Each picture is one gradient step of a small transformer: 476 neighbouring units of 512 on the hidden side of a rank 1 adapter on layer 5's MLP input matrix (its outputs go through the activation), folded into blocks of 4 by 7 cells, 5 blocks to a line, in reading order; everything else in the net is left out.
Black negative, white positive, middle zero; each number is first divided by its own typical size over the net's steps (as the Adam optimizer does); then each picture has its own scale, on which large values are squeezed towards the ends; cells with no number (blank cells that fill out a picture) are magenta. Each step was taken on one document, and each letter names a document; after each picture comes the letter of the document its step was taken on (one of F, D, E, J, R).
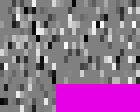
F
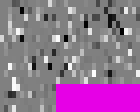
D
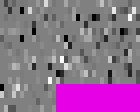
D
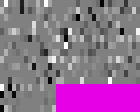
D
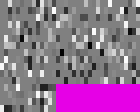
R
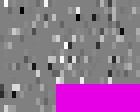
D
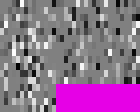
F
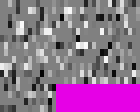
R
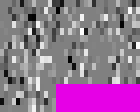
F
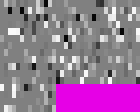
D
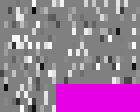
F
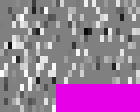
F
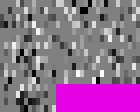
F
